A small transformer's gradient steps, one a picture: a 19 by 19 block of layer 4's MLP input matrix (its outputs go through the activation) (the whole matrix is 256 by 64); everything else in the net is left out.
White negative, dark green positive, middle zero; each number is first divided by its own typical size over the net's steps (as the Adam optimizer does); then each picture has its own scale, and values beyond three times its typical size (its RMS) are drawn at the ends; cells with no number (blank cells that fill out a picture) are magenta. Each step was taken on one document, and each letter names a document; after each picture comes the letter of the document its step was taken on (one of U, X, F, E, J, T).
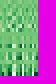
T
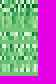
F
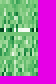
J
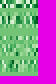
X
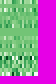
T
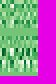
F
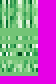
X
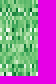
J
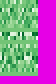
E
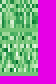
E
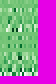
T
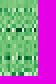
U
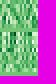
E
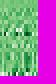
U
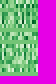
F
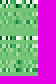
X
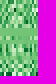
J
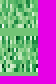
E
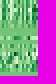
E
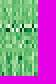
T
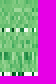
U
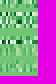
X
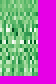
J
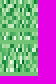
E
